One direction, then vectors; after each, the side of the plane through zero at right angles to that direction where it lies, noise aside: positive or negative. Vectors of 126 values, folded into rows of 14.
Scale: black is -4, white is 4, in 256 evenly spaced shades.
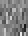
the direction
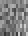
negative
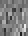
negative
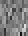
negative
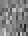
positive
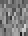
negative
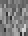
negative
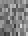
negative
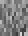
positive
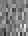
negative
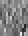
positive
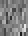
negative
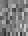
negative
